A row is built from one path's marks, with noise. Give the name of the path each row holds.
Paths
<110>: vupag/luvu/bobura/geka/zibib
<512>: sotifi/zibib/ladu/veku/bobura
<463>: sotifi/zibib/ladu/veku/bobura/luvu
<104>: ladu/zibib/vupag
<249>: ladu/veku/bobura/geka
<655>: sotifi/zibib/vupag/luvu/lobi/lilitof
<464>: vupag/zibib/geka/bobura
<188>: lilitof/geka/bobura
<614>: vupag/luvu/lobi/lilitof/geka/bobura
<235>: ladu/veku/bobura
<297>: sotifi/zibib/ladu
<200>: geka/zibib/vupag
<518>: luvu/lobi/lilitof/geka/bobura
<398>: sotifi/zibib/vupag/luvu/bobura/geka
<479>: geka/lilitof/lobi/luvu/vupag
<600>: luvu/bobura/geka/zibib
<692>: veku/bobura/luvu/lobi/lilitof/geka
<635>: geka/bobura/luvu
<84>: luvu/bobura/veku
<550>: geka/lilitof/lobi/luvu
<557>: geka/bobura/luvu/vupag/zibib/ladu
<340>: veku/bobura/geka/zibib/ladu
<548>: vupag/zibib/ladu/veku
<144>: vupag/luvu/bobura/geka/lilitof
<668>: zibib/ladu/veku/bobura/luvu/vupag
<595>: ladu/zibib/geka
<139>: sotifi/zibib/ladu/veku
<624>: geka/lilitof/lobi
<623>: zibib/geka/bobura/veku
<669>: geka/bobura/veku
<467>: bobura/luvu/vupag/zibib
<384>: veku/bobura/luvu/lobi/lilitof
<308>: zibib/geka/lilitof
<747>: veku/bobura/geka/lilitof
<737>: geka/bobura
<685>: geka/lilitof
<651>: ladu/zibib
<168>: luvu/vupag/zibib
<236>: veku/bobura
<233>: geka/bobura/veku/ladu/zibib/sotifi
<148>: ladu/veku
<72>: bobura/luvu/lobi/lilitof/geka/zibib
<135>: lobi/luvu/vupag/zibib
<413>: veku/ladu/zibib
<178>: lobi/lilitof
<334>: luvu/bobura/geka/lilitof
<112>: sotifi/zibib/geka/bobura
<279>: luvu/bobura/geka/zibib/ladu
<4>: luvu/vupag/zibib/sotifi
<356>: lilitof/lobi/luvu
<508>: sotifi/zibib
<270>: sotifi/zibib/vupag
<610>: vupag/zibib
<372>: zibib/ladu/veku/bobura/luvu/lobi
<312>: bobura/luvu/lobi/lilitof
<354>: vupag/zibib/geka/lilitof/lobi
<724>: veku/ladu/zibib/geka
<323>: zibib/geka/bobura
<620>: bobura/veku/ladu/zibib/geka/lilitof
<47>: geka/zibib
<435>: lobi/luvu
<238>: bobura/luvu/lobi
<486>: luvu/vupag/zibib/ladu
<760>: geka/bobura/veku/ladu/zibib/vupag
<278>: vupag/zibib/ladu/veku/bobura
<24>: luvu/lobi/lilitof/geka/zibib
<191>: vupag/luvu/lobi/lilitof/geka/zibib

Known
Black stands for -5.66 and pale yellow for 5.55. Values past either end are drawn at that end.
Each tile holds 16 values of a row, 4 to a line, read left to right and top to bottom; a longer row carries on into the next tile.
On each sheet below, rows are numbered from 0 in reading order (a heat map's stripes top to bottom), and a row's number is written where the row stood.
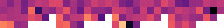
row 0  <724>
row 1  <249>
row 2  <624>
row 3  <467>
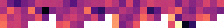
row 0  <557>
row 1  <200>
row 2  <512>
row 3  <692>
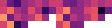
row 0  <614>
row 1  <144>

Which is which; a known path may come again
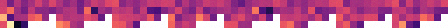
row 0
<692>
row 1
<724>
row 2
<323>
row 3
<235>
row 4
<200>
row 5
<47>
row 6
<737>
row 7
<669>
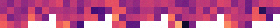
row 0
<148>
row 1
<623>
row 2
<188>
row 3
<624>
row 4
<340>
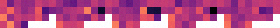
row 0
<635>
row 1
<168>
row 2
<278>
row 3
<398>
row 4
<508>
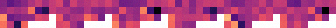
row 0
<655>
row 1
<236>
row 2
<668>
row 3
<112>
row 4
<356>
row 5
<467>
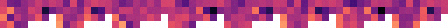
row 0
<144>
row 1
<512>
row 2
<435>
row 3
<464>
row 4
<610>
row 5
<233>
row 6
<557>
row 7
<139>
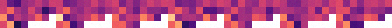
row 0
<614>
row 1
<312>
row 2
<249>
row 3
<72>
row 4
<84>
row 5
<178>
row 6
<747>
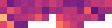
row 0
<238>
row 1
<595>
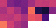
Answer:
<760>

